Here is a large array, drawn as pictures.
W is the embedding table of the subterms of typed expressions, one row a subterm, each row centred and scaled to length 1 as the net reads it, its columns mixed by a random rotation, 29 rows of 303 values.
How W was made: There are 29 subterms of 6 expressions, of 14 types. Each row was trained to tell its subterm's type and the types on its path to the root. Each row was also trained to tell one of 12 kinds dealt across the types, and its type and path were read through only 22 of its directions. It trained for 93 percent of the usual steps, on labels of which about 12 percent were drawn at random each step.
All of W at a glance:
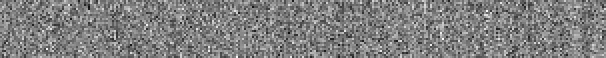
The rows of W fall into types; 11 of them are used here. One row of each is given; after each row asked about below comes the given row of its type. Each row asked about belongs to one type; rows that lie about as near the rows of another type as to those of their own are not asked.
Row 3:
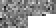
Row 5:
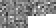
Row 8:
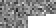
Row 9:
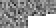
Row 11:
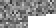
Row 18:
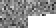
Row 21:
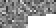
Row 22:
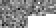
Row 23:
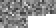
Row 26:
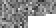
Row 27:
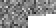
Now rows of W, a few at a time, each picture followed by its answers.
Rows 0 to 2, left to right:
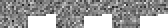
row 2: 9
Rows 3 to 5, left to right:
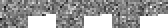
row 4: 11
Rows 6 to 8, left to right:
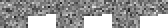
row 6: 27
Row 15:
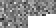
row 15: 3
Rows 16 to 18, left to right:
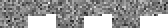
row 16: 18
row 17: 22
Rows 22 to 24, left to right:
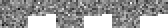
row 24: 8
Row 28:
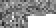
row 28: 27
